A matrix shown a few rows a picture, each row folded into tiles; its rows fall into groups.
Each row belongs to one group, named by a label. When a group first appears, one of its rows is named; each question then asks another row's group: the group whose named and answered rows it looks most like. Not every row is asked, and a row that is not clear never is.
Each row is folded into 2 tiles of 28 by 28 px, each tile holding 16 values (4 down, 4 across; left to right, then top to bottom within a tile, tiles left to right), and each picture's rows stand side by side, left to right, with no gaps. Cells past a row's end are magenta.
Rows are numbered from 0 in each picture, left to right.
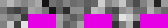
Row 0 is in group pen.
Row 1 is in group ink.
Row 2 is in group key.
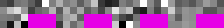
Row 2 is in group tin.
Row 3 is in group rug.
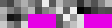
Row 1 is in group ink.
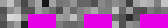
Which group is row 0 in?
key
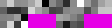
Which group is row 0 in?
pen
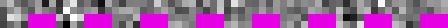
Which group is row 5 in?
pen
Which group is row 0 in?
key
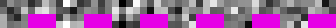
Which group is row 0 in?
ink
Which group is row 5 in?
pen
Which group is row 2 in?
rug
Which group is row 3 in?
ink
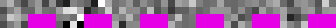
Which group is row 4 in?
tin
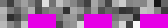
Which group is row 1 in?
ink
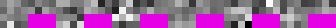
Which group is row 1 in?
pen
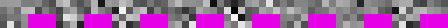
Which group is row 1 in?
key
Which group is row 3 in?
pen
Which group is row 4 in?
tin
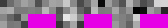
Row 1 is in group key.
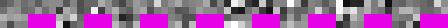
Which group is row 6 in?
rug
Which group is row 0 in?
tin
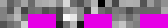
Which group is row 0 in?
ink
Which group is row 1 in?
key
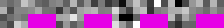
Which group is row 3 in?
rug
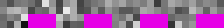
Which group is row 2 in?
pen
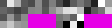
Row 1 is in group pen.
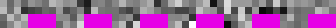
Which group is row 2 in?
pen
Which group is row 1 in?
ink
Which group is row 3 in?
pen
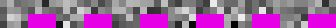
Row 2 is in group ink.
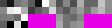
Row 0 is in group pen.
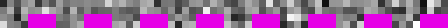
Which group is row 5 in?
key
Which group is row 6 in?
pen
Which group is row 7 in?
ink
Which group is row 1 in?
ink
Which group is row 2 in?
pen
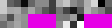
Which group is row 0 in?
rug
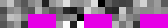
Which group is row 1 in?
pen
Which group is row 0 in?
key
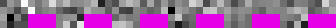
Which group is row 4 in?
rug
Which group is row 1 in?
pen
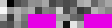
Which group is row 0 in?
rug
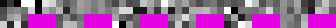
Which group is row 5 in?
ink
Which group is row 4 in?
tin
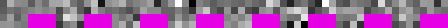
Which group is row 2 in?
pen
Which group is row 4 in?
ink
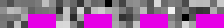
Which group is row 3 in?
tin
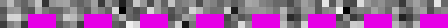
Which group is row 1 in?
key
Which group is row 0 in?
key
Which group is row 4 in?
tin
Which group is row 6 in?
tin
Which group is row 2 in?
tin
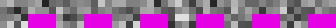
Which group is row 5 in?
tin
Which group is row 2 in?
pen
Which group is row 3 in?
key
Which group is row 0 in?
pen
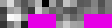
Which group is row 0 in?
key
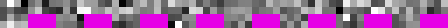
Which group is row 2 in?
rug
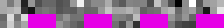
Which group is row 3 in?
rug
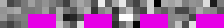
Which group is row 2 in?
key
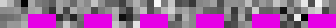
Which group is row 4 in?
ink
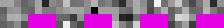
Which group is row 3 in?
key
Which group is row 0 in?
key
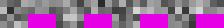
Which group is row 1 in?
key
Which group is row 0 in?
tin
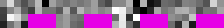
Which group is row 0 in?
key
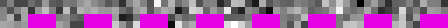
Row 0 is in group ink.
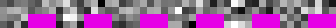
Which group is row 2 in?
rug
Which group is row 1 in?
key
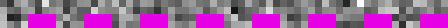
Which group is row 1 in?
tin
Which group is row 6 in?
rug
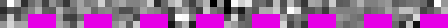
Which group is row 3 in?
key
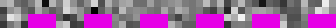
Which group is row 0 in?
key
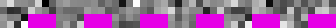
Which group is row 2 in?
rug
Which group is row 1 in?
pen
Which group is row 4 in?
pen
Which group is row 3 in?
rug
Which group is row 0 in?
pen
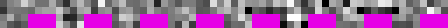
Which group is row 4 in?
ink
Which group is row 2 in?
key
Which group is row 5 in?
key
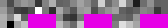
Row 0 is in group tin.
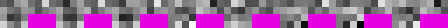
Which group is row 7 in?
pen
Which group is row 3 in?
pen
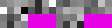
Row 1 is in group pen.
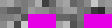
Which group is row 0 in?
pen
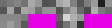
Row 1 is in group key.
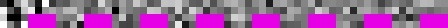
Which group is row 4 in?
key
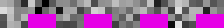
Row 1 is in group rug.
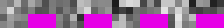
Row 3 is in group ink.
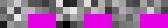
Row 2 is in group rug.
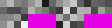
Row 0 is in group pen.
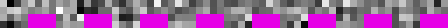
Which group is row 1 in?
ink
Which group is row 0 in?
rug
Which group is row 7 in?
key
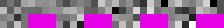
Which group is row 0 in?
tin
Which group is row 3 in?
pen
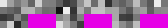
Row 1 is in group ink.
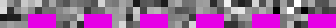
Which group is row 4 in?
rug
